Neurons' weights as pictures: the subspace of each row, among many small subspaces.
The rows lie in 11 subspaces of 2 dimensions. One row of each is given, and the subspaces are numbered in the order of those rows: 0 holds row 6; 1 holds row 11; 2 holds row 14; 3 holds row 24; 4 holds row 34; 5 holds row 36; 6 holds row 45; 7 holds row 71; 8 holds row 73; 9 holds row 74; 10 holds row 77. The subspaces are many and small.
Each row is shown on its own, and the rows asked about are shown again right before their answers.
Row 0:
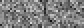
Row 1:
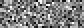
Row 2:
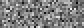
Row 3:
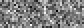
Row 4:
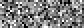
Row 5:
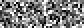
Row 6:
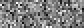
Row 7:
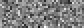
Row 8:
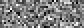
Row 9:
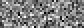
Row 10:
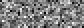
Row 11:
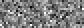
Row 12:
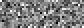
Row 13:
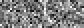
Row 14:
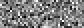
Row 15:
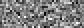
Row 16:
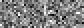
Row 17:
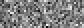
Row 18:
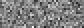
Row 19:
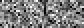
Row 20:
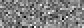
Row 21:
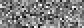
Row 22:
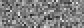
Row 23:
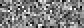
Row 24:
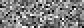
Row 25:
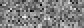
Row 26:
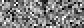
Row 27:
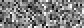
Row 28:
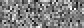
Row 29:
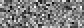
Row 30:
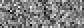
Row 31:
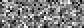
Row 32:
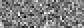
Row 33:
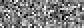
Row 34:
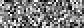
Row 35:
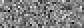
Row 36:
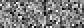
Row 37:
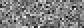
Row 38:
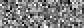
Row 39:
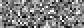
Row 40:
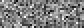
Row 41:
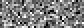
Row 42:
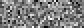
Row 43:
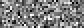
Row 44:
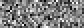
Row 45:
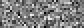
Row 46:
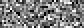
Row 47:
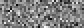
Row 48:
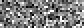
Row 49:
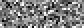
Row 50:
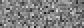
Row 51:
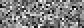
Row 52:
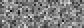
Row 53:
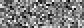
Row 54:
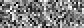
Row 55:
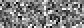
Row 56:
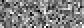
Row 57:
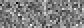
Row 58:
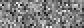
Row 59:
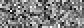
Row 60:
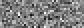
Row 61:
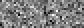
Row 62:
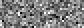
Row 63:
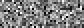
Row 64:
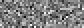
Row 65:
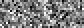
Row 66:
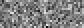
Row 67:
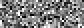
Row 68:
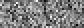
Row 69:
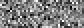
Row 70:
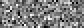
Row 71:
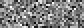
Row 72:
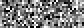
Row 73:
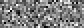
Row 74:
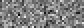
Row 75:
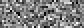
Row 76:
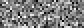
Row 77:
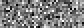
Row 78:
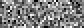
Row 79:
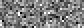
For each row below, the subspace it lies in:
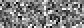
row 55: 5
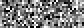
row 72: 10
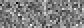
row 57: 5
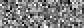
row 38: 5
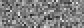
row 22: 6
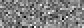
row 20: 3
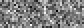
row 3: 2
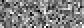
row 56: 4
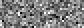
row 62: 1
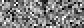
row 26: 8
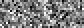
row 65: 1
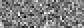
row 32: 2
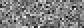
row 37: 3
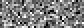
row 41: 9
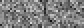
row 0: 9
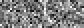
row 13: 9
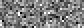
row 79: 1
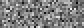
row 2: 10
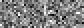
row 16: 9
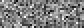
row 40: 7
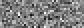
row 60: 6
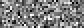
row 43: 6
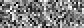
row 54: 6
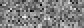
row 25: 9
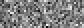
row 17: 4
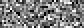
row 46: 8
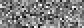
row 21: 3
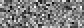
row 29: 7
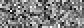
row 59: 1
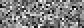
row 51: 3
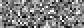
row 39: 9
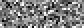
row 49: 5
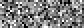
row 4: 0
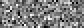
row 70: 6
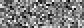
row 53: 7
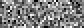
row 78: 4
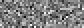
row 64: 3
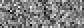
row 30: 1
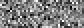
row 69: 2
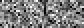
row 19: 9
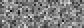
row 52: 0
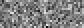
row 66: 4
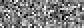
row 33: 7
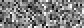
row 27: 10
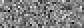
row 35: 7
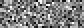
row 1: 7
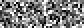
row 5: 5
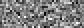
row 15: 8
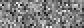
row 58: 0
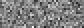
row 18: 4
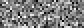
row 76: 2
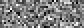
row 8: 8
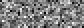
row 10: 0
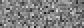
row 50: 10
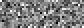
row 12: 0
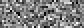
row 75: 8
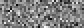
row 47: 8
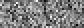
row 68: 6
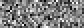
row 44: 6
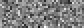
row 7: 5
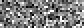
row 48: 10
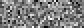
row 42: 4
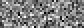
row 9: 2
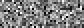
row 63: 3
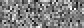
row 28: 10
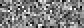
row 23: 3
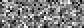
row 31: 0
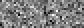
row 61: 2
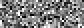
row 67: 1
